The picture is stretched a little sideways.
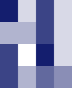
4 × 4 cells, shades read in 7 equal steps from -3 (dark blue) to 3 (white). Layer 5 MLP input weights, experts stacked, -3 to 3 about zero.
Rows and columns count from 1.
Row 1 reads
-3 2 -2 2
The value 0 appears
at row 4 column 4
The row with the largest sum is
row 2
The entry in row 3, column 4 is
2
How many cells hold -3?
2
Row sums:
-1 2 0 -2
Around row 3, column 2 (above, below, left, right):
1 1 -2 -3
